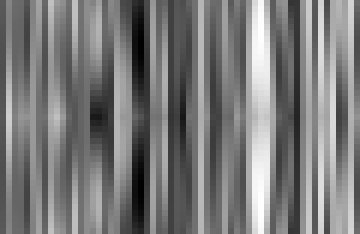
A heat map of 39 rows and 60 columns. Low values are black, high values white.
On average the colour sits 50% of the way up the scale. Streaks run downward. It is mirror symmetric from top to bottom.
